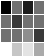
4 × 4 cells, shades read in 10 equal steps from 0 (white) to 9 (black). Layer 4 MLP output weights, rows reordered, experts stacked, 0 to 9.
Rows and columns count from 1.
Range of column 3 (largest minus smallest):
7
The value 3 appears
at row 4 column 4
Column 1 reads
9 5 5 0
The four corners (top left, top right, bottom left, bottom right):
9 5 0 3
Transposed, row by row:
9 5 5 0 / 5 7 5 2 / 8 5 4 1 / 5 5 7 3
